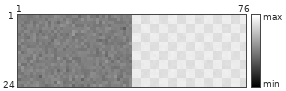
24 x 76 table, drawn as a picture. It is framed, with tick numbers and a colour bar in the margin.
It is made of 1 by 2 panels. Panel 1,1: middling, fine-grained, faint in contrast. Panel 1,2: very high, checkered, faint in contrast.
